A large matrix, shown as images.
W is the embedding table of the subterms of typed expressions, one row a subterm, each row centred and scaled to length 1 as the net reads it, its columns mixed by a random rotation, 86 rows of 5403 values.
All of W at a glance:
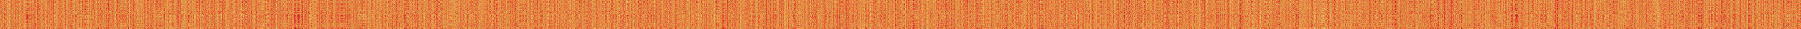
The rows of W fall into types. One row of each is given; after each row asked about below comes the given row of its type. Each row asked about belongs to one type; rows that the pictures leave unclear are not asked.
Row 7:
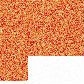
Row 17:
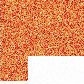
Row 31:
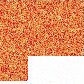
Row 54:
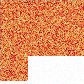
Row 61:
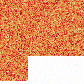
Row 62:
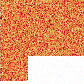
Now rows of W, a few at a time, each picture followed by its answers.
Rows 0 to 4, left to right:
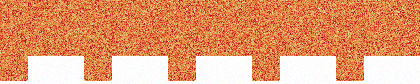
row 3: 7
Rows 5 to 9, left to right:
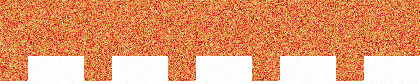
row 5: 31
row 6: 7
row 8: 62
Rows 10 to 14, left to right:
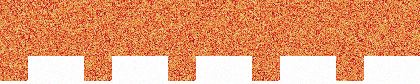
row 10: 31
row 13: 62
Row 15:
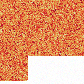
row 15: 7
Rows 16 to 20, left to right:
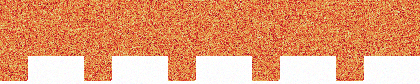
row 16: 31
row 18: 7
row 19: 61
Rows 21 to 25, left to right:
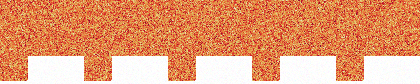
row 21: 31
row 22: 17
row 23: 7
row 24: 7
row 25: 61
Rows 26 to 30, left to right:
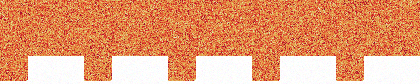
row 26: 62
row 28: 61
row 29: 7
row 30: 54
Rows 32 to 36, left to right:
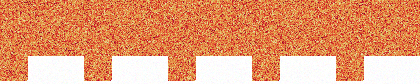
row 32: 54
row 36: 62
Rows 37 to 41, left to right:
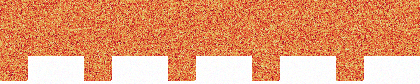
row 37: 61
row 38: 31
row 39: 62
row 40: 31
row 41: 31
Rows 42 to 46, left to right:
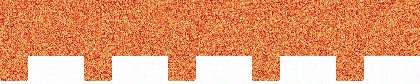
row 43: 54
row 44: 61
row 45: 54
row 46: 61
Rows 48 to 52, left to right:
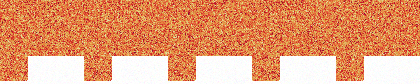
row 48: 54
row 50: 61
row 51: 54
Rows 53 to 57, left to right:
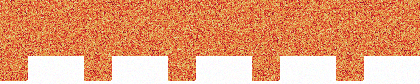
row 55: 31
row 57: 54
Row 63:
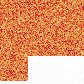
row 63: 54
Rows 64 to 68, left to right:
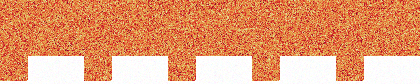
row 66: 31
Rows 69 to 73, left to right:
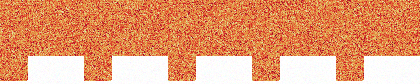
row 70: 7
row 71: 61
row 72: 54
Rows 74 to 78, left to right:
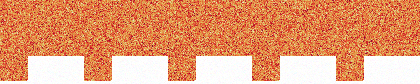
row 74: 7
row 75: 7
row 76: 62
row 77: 7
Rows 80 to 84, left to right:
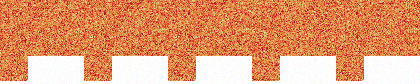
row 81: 61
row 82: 61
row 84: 61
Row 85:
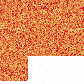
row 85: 31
